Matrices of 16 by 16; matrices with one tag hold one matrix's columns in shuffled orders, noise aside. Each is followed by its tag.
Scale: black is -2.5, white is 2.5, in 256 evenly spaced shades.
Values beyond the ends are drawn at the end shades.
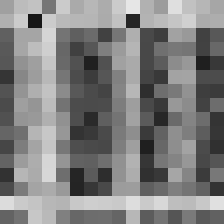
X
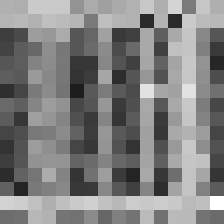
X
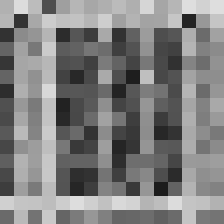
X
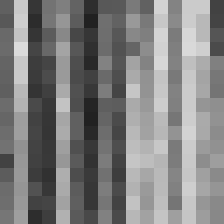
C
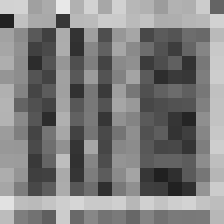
X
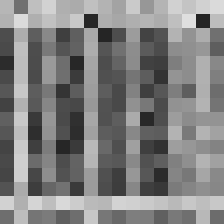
X
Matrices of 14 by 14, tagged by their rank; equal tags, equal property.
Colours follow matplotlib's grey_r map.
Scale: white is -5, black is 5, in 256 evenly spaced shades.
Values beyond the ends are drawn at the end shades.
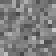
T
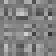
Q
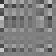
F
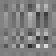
F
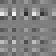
F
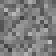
T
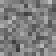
T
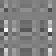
F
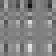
F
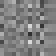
Q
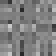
Q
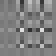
F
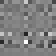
Q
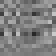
Q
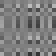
F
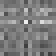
Q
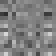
Q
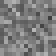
T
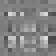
Q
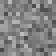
T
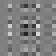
F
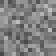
T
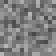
T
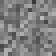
T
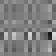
F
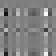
F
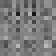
Q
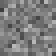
T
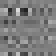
Q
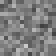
T
